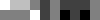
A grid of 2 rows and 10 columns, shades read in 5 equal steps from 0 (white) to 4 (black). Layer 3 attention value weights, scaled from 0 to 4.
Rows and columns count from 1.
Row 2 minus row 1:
2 1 1 -2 0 0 1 0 1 0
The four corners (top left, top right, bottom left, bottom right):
0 2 2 2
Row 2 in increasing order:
0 2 2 2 2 2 3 3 4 4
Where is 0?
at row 1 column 1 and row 2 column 4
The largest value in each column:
2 2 2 2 3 2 4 3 4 2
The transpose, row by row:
0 2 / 1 2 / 1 2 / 2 0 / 3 3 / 2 2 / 3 4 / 3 3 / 3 4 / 2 2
